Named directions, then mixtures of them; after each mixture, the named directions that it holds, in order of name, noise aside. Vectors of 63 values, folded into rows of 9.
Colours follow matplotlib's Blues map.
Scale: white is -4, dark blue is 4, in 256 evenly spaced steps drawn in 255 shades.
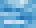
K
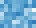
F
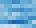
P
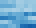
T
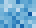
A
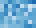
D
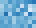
A, D, F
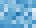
A, F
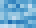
D, F, P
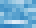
F, K, P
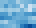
D, T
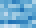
P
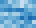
K, P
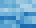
T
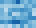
A, P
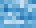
D, K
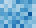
A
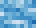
F, K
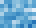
F, T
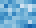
D, T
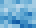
A, P, T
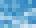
F, T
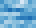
K, P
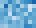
D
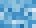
A, F, K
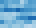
K, P, T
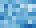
D, T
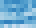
F, P, T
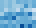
A, F, T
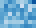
D, K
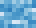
F, K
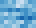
K, P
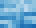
T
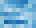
K
